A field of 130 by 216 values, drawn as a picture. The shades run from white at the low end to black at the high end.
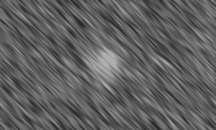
Dips: one, in the centre. Grain: diagonal, down to the right. Ninth with the lowest average: centre. Odd rows or columns: none.
